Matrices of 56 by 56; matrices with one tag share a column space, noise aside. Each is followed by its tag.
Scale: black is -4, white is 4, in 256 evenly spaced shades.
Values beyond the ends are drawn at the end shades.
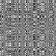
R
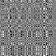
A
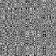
A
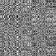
R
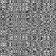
R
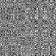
A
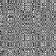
R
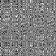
R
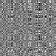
R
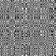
A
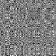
A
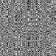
R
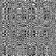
A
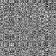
R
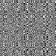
R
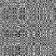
A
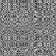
R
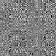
R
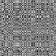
R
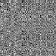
R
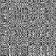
A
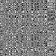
R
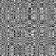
A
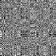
A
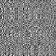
A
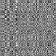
R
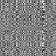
R
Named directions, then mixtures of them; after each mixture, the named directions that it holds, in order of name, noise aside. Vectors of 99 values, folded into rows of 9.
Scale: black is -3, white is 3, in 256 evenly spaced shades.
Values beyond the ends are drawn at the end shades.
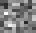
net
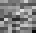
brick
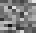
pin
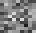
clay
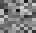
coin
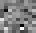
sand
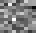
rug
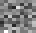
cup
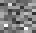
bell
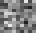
clay, net, rug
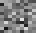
bell, clay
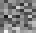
cup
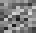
brick, clay, cup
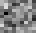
net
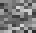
brick, coin, cup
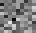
bell, net, rug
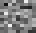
brick, net, rug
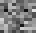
bell, sand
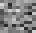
bell, coin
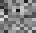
coin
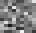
pin, rug
